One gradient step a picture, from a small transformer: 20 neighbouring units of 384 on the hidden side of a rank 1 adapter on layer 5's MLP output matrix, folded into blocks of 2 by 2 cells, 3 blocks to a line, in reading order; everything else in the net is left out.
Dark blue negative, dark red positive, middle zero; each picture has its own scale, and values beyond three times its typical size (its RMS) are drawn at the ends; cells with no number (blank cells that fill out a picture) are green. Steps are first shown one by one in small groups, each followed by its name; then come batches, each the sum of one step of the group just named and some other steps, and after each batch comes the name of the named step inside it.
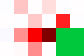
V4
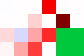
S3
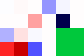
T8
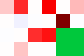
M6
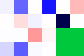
M6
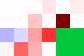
S3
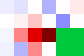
V4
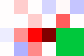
V4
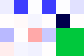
T8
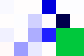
T8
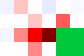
V4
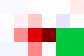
V4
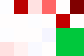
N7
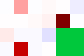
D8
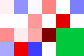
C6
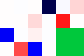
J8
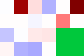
N7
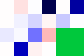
D8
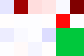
N7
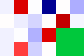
C6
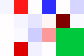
D8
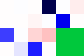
J8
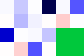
J8
